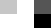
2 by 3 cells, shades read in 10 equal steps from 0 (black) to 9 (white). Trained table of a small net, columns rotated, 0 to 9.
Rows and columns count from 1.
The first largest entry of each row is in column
2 1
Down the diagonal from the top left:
7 9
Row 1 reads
7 9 3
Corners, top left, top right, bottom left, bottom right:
7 3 9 0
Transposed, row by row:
7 9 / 9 9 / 3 0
